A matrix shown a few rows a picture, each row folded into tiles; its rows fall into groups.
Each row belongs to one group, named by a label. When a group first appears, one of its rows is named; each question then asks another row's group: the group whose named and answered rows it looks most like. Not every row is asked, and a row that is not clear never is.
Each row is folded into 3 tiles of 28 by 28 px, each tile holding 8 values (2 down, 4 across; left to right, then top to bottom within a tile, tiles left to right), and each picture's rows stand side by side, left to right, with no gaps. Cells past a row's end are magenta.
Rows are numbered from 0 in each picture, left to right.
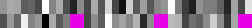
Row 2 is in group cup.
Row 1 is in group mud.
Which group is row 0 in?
mud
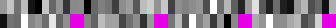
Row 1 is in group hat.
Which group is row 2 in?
mud
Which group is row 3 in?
cup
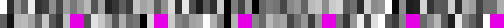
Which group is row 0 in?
cup
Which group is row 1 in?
cup
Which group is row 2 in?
cup
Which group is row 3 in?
hat
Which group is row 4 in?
cup
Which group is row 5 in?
cup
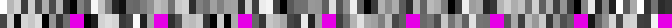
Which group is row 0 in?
mud
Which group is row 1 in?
hat
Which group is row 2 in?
hat
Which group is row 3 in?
hat
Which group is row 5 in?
mud
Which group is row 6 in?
mud
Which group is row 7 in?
cup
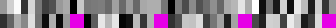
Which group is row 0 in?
hat
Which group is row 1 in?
hat
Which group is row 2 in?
hat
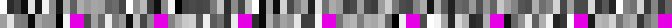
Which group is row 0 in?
cup
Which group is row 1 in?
mud
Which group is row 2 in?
cup
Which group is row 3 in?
cup
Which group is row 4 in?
cup
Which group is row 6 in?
cup
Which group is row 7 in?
cup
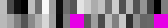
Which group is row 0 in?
cup
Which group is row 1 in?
mud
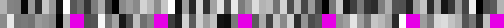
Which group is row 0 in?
cup
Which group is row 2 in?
cup
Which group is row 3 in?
mud
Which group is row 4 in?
cup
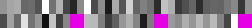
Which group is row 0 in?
mud
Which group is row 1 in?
cup
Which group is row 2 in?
cup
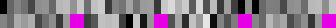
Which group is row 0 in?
hat
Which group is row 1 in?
hat
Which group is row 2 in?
mud
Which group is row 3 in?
hat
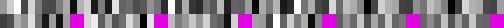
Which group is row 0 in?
hat
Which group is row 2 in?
cup
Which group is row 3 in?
mud
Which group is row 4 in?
mud
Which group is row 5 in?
mud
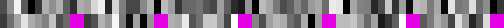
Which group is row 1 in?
hat
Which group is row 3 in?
hat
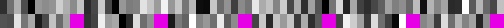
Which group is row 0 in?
hat
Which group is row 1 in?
hat
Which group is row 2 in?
mud
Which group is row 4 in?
cup
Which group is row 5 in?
mud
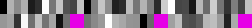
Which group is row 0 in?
mud
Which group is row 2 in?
cup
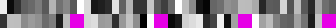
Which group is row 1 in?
cup
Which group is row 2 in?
hat
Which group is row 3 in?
cup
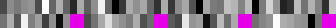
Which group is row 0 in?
mud
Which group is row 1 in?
mud
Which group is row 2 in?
hat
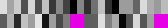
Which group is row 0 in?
mud
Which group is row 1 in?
hat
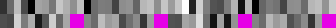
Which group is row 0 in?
hat
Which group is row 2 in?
hat
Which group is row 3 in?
hat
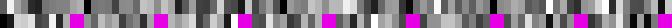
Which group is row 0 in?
hat
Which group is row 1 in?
hat
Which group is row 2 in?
cup
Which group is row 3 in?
hat
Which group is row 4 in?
mud
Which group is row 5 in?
mud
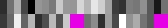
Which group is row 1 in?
mud
